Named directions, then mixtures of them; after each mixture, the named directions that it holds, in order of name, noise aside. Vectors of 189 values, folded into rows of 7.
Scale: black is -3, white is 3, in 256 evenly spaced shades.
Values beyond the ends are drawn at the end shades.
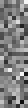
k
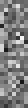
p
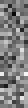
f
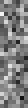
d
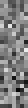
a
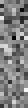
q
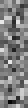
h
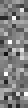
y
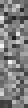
p, q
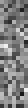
a, f, q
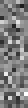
h, y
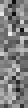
a, d, f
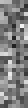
d, h, q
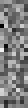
a, d, p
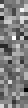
q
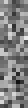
a, d, h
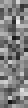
h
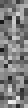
h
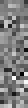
a, k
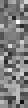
k
